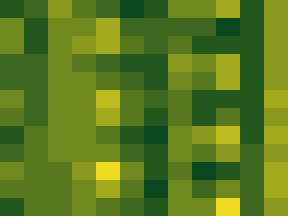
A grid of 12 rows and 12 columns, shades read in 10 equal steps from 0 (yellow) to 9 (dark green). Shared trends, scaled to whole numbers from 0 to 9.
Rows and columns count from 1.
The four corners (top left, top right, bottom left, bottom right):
8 4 8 4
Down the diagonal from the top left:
8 8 5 6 6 6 8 5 6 8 7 4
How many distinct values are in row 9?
5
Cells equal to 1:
0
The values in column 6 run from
5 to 9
